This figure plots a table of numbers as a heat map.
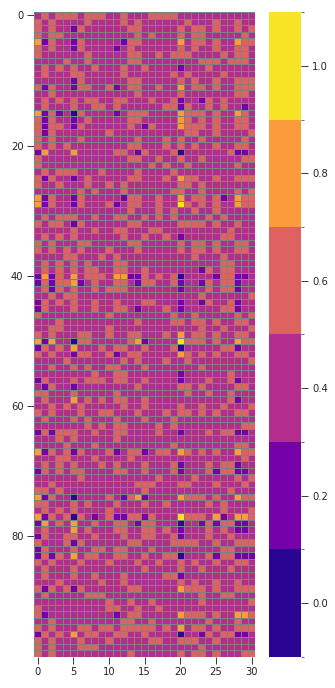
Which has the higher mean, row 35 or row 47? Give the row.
35
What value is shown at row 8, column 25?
0.4
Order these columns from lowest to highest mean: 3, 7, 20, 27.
27, 7, 3, 20
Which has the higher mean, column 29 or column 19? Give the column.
29
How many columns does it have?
31
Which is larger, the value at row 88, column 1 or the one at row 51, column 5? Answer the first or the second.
the second
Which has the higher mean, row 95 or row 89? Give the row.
89
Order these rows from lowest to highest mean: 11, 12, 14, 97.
12, 97, 14, 11
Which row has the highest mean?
94
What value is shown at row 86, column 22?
0.4
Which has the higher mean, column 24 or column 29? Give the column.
29
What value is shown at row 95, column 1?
0.6
